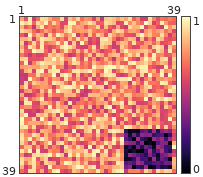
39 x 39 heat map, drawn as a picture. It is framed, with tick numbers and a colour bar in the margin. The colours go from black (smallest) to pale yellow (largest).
Odd patch: lower, in the bottom right. Ninth with the lowest average: bottom right. Stripes: none. Histogram: skewed, a long tail of low values. Mirror symmetry: none. Average level on the scale: 70%.
